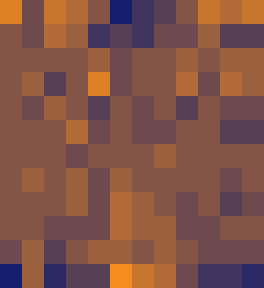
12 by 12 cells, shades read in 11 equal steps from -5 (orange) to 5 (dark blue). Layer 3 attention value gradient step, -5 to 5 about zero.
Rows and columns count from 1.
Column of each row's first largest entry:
6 5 6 3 5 11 4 5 11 3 3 1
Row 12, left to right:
5 -1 4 2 2 -5 -3 -2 1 3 3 4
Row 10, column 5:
1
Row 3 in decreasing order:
1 0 0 0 0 0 0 0 -1 -1 -1 -1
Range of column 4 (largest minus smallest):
4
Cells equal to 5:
2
